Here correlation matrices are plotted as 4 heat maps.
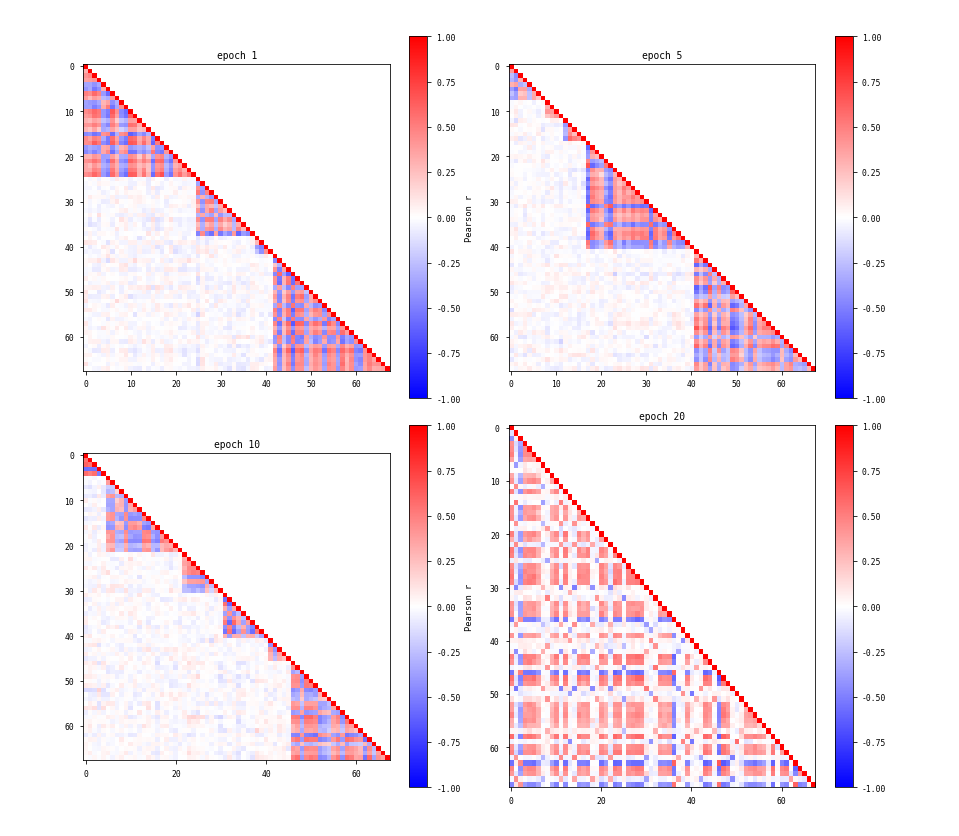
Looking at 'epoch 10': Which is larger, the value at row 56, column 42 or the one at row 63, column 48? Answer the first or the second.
the first
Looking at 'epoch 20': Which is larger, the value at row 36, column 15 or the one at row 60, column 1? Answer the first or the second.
the second
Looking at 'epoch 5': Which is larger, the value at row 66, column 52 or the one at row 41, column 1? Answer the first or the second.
the first
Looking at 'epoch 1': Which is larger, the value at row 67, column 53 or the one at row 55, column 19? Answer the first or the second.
the second
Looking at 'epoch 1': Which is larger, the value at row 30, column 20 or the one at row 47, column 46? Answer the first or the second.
the first
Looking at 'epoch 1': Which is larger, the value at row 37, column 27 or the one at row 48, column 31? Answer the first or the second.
the second
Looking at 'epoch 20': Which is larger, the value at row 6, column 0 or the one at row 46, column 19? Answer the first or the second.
the first
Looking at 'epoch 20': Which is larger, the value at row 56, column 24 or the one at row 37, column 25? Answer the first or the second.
the first
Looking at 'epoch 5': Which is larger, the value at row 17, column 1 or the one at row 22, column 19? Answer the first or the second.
the first
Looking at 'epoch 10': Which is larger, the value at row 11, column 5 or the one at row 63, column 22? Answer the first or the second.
the second
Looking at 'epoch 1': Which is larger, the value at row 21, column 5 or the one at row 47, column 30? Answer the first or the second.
the second
